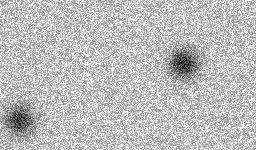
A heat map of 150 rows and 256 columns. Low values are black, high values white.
Stripes: none. Slope: none. Mirror symmetry: none. Dips: two. Odd rows or columns: none.
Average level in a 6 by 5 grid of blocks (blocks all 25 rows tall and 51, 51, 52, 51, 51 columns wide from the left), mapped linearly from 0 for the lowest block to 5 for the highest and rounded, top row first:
55555 | 55545 | 55505 | 55545 | 15555 | 35555
